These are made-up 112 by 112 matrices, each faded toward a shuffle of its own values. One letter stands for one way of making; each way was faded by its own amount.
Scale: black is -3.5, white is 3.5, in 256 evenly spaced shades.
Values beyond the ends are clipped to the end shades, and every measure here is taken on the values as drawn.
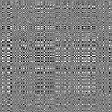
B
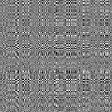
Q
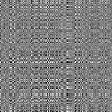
Q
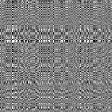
Q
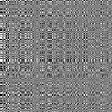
Q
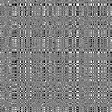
B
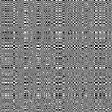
B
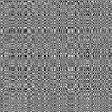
Q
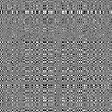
B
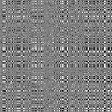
B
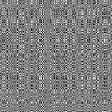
Q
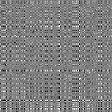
B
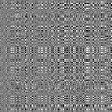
Q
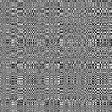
Q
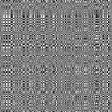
Q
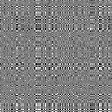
B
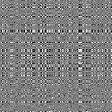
B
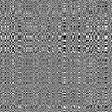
Q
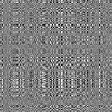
Q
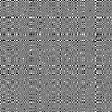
B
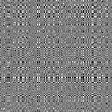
B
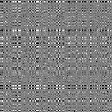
B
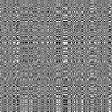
Q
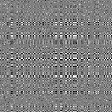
B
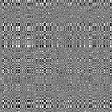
B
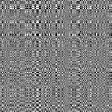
Q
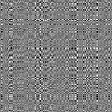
Q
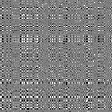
B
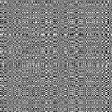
Q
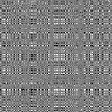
B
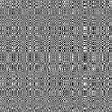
Q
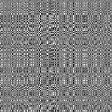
Q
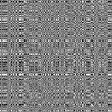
Q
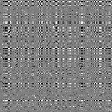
B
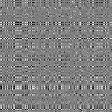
B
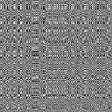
Q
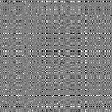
B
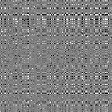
B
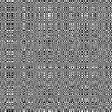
Q
